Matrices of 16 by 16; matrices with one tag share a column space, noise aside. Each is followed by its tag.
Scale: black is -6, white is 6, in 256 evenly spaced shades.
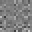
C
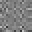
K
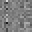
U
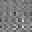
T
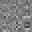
C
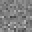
C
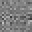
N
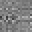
N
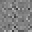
K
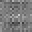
U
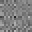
C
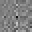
C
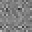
K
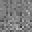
T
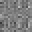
U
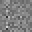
C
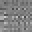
N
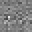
N
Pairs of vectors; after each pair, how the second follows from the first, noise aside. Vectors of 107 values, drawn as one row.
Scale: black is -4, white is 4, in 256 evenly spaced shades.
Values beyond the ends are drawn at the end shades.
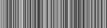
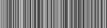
copied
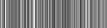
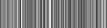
wrapped around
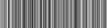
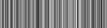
wrapped around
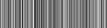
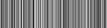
negated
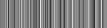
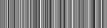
copied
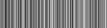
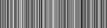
wrapped around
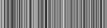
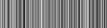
wrapped around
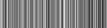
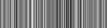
wrapped around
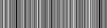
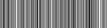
negated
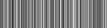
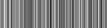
wrapped around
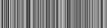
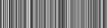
negated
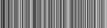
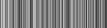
negated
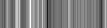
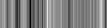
negated
